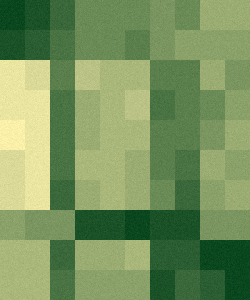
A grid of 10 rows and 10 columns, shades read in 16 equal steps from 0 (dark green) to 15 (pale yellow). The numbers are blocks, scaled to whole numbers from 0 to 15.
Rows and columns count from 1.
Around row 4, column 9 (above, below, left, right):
9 7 5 8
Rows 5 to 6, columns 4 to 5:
9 10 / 10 10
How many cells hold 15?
1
